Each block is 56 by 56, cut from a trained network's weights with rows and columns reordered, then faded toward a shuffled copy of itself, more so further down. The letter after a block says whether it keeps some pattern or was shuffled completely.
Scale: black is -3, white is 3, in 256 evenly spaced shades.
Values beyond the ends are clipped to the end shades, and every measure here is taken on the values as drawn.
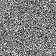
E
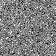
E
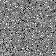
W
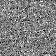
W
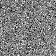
E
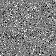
W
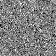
E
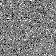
W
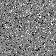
E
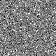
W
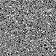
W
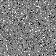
W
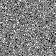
E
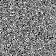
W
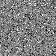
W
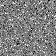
E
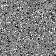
W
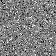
E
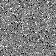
E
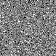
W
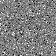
E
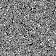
E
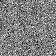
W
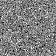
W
